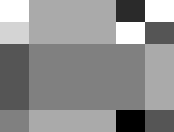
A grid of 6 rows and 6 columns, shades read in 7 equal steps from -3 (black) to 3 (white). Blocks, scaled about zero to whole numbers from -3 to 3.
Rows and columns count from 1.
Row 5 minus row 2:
-3 -1 -1 -1 -3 2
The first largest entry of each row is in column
1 5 6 6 6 2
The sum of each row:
7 7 0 0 0 -1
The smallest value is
-3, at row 6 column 5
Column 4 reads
1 1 0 0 0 1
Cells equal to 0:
13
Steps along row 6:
up same same down up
